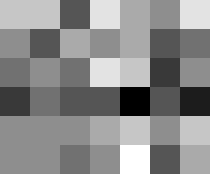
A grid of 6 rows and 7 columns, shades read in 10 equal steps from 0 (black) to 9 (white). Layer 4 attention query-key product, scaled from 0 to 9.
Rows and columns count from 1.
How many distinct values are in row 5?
3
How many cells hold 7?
5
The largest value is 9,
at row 6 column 5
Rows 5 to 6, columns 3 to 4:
5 6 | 4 5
